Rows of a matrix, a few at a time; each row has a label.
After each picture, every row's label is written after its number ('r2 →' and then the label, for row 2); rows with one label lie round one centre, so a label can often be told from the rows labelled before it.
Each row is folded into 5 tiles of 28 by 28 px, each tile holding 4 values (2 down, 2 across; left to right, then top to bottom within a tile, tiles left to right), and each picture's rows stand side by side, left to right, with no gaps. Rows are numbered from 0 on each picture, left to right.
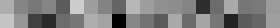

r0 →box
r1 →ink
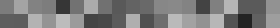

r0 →ink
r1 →ink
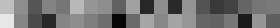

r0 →box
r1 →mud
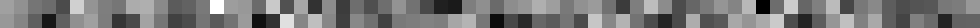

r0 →box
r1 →box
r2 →mud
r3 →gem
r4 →ink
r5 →ink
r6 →mud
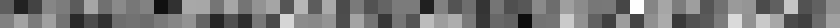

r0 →gem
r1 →gem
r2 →mud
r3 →mud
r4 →box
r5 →ink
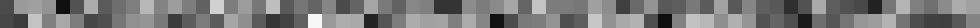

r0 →ink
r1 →box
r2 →ink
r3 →gem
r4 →ink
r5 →mud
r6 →gem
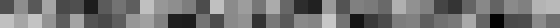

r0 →mud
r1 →box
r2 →gem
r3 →gem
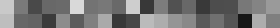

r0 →box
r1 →mud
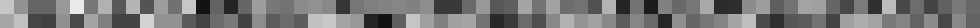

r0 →box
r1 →mud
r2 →ink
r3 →gem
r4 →mud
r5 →gem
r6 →mud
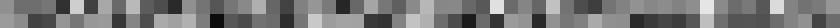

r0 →box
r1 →gem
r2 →ink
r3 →box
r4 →gem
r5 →box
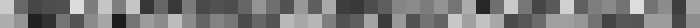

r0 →box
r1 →mud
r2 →mud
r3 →ink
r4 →box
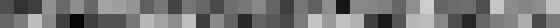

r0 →gem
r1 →mud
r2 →ink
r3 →box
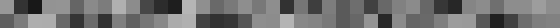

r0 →gem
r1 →gem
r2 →mud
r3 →gem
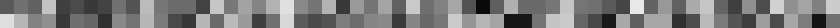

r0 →mud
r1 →box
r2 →box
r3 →ink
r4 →box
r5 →box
